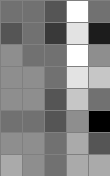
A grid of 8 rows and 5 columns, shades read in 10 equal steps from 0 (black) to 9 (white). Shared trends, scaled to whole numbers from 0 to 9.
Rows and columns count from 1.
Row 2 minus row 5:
-2 -1 -1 1 -3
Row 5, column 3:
3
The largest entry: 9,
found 2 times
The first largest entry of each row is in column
4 4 4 4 4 4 4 1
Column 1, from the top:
4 3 5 5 5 4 5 6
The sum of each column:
37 36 27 58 30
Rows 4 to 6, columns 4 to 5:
8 7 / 7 4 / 5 0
